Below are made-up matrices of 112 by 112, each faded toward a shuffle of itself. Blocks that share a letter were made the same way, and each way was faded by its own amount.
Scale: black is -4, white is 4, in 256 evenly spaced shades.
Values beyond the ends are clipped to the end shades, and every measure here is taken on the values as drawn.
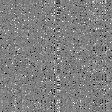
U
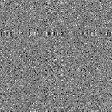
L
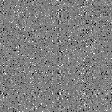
U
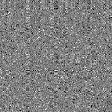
L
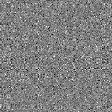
L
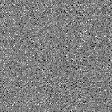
L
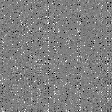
U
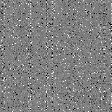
U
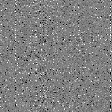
U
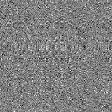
L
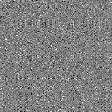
L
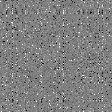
U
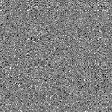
L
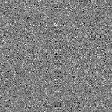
L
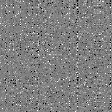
U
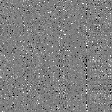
U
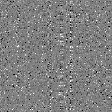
U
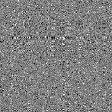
L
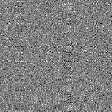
L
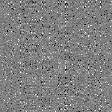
U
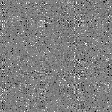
U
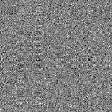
L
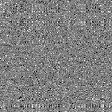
L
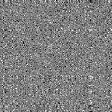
L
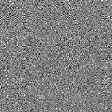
L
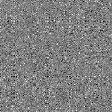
L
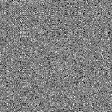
L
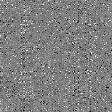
U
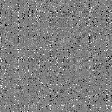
U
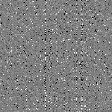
U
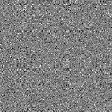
L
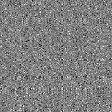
L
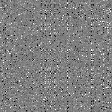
U
